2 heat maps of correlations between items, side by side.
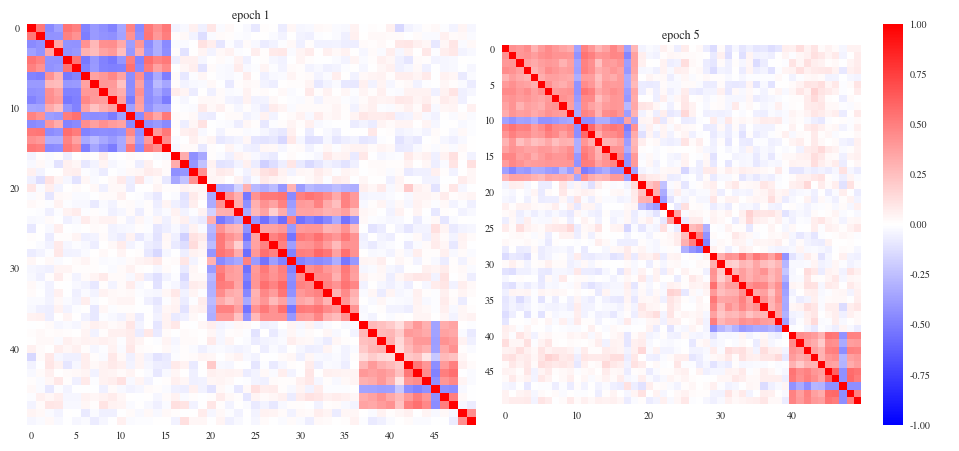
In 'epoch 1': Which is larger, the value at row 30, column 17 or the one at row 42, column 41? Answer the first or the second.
the second
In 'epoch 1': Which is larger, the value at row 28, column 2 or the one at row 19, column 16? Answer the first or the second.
the first
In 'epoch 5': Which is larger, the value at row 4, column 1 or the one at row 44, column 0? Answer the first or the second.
the first
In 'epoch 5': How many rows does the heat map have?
50
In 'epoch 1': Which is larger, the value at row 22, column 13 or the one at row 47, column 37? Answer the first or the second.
the second
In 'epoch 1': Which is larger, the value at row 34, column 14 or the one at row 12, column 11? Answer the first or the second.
the first
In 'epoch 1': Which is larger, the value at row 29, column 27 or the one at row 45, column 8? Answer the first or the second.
the second
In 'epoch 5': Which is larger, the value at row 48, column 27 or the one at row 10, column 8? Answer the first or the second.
the first
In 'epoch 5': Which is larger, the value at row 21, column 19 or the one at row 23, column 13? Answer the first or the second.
the first
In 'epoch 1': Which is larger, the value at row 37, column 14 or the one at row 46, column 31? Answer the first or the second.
the second
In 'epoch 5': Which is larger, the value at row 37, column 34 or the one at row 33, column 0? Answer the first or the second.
the first
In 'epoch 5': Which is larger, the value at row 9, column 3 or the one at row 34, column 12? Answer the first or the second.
the first
